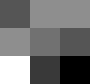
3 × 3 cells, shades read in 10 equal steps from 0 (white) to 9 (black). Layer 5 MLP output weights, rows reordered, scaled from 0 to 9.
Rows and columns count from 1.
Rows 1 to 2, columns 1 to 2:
6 4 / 4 5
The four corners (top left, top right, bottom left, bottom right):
6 4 0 9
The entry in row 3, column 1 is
0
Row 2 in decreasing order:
6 5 4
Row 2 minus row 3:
4 -2 -3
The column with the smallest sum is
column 1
